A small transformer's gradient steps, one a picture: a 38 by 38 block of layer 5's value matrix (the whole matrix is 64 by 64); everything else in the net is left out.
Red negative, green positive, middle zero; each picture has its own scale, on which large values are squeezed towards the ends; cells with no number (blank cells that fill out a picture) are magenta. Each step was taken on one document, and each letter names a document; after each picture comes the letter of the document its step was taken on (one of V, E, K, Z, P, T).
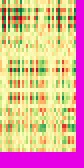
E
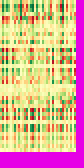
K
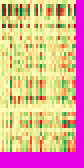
E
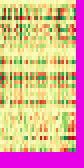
E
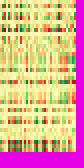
E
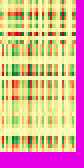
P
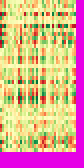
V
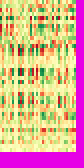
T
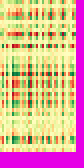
P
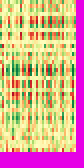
P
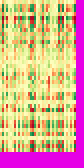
K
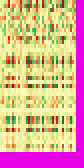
P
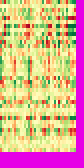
V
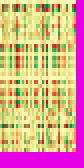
T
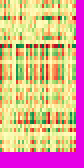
T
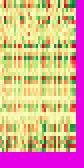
V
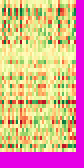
E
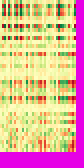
E
